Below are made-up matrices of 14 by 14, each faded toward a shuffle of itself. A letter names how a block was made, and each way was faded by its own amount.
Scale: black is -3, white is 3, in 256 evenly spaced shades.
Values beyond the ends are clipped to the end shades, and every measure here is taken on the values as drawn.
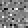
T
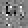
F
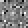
T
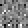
T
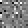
F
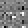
F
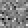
T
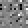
F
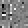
F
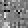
F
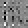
F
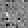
F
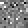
T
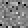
T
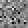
T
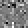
T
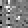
F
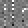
F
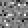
T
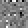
T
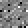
T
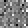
T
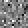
T
